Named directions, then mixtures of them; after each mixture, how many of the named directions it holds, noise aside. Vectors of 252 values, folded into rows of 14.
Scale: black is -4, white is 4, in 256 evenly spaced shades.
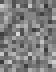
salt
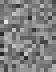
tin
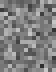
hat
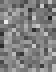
three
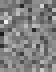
three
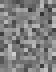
two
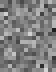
one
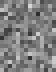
two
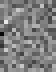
three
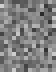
two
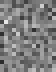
three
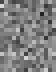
three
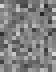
two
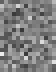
two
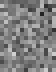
two
